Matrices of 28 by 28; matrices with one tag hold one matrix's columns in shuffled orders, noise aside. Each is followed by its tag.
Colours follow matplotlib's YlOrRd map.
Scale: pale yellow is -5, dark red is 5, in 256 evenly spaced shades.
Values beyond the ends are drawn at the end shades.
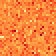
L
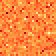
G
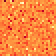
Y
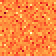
G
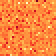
Y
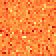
L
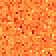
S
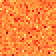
S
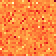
Y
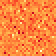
S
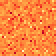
S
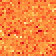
L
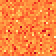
L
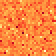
S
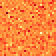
G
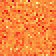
Y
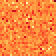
Y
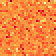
Y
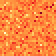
G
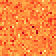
S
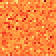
Y
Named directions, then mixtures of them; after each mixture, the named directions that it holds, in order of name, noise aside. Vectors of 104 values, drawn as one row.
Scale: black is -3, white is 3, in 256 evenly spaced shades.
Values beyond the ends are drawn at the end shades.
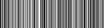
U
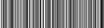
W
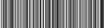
W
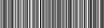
U, W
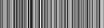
U, W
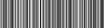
U, W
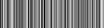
W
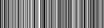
U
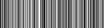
U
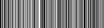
U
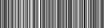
U, W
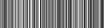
U, W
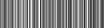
U, W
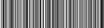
W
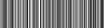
U, W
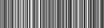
U, W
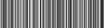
U, W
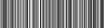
U, W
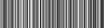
U, W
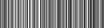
U, W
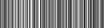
U, W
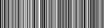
U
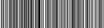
U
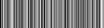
W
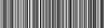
U, W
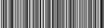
W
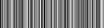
W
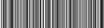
W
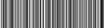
W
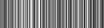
U, W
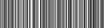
U, W
